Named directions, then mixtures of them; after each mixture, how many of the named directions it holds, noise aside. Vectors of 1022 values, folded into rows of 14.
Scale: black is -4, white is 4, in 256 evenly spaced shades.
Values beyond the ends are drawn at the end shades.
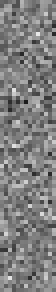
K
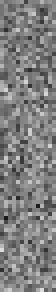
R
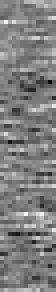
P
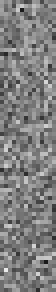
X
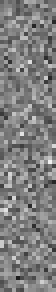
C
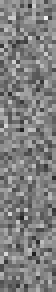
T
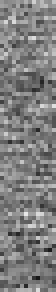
two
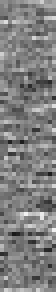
two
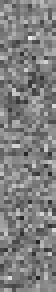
three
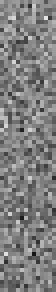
one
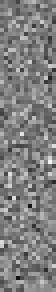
one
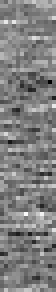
one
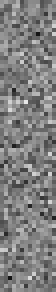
one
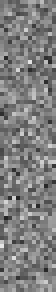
two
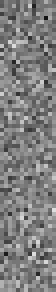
two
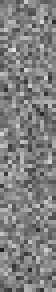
two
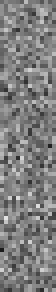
one
